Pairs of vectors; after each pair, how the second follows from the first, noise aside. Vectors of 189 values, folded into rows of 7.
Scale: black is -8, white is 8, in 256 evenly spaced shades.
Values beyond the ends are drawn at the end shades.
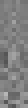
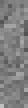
shuffled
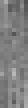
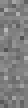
shuffled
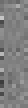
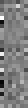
scaled up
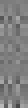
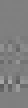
partly zeroed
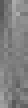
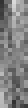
scaled up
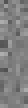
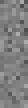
shuffled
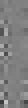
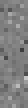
shuffled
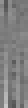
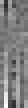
scaled up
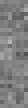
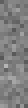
shuffled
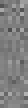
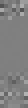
partly zeroed
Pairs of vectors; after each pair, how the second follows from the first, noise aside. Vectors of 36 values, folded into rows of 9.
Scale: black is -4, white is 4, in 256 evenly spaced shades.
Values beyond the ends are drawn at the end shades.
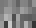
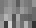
copied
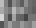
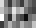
scaled up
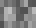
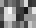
scaled up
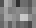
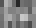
copied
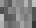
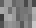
negated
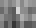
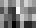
scaled up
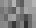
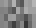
copied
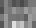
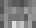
copied
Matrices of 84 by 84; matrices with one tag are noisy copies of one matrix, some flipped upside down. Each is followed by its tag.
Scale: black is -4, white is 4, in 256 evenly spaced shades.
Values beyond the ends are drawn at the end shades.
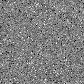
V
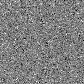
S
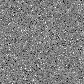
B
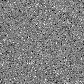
V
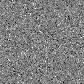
B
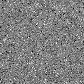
V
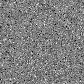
V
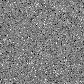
V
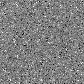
S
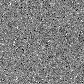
S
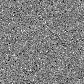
B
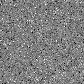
V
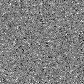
S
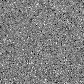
V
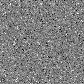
S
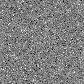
B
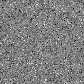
V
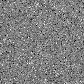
V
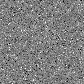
B
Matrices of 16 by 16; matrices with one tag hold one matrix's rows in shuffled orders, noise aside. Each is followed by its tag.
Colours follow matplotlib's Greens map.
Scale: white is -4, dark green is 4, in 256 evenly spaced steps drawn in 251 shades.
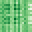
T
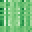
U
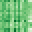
T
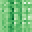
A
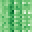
A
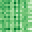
T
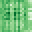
T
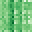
A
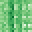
A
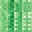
A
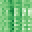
A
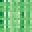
U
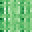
U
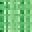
U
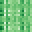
U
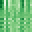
U
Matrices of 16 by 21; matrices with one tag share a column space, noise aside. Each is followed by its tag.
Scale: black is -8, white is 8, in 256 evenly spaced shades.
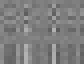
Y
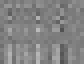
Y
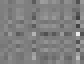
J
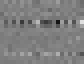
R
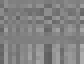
Y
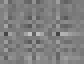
J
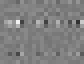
R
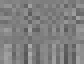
Y
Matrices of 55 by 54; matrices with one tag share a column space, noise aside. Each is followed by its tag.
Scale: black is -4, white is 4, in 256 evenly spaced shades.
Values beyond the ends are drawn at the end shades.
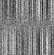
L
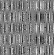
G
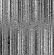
L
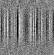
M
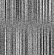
L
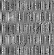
G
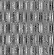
G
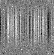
M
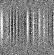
M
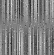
L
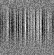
M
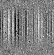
M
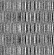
G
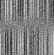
L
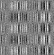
G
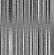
L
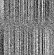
L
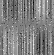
L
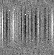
M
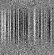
M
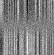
L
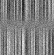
L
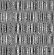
G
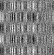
G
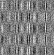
G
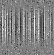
M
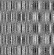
G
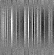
M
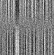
L
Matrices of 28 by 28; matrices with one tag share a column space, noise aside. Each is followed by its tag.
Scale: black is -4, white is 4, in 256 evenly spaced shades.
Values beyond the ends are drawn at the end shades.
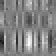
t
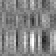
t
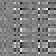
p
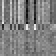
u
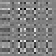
p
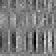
t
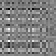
p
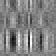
t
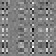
p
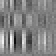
t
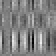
t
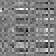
p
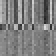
u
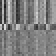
u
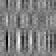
t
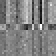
u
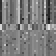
u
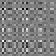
p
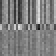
u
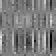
t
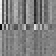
u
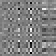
p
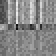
u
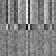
u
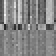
u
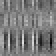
t
